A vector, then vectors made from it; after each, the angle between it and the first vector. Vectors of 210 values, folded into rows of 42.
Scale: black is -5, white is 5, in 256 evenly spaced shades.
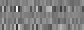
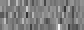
orthogonal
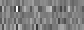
nearly parallel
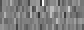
orthogonal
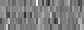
orthogonal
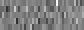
orthogonal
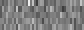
partly aligned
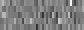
orthogonal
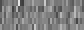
partly aligned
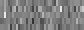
partly opposed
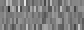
partly opposed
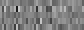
nearly opposite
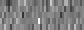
orthogonal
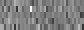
partly opposed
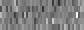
orthogonal
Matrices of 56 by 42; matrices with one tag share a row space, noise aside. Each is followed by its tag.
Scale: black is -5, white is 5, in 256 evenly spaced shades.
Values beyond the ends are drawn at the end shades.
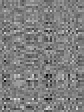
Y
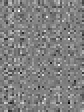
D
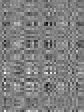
Y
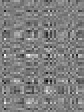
Y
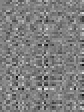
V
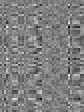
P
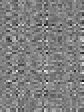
V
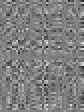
V
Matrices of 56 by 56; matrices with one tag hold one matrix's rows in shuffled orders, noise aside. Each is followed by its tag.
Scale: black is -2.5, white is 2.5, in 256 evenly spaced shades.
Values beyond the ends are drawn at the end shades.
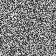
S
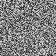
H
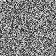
H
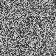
S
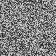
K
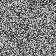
S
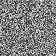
H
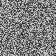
S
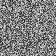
H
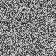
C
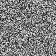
K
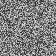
C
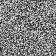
S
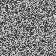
K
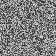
C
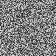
S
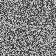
S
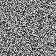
C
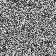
K
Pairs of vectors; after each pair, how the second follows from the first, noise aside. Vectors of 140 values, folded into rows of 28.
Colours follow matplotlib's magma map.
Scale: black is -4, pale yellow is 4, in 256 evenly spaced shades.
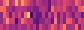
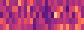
reversed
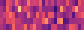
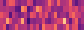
reversed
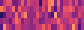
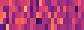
wrapped around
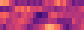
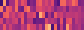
sign-scrambled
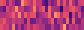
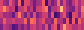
sign-scrambled
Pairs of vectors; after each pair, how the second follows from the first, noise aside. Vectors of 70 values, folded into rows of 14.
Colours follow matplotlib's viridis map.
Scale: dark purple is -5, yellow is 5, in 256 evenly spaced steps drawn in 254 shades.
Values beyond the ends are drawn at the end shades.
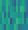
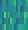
negated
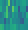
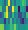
scaled up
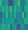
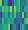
scaled up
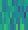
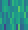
negated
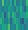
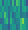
negated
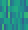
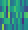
scaled up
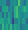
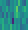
copied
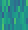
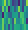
scaled up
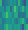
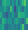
negated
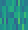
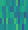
negated
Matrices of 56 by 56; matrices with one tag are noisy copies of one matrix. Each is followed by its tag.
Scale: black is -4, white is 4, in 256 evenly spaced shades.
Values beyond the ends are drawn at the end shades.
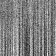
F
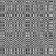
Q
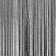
F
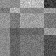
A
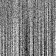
F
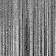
F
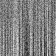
F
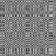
Q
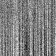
F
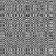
Q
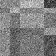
A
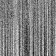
F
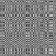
Q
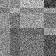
A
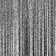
F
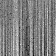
F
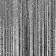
F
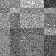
A
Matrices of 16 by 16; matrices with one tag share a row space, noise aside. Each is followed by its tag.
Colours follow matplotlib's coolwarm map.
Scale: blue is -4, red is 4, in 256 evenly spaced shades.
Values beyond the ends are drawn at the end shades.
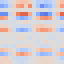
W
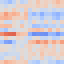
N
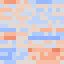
N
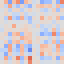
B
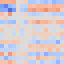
N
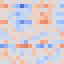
W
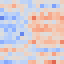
N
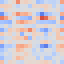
W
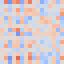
B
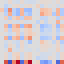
B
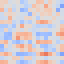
W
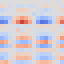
W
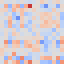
B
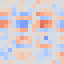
W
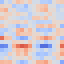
W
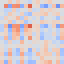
B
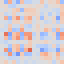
B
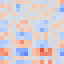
W
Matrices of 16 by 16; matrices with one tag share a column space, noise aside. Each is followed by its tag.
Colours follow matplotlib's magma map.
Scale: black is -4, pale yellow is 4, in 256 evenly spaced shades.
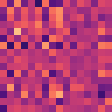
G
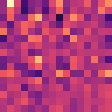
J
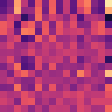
J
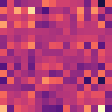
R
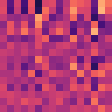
J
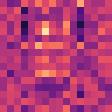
G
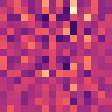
J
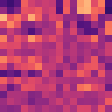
J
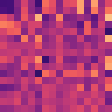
J
